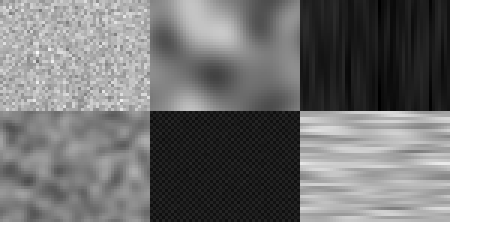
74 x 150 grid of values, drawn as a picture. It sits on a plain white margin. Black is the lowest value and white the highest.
The table splits into 2 rows of 3 panels. Panel 1,1: high, fine-grained. Panel 1,2: middling, smooth, strong in contrast. Panel 1,3: very low, streaked downward, faint in contrast. Panel 2,1: middling, blotchy. Panel 2,2: very low, checkered, faint in contrast. Panel 2,3: high, streaked across.
